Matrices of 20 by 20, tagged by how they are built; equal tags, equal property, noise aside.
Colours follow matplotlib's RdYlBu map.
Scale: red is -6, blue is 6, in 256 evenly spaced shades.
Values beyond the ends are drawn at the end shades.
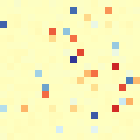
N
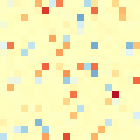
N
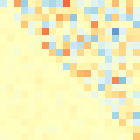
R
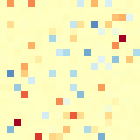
N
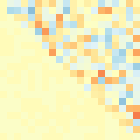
R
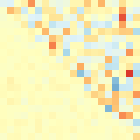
R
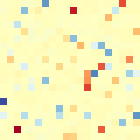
N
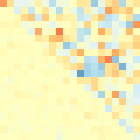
R
